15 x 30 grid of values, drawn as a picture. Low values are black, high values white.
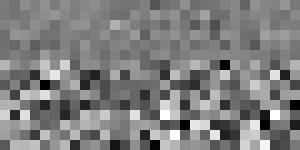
Mirror symmetry: none. Calmest part: top left. Seam: horizontal, 40% of the way down, the top part calmer. Grain: fine. Slope: none.
